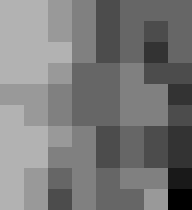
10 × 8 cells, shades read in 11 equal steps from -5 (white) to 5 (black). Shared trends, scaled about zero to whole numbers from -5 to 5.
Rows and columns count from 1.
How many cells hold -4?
0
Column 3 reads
-1 -1 -2 -1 0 0 -1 0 1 2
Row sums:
0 1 1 1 3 1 3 4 3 5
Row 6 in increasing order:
-2 -1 0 0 0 1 1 2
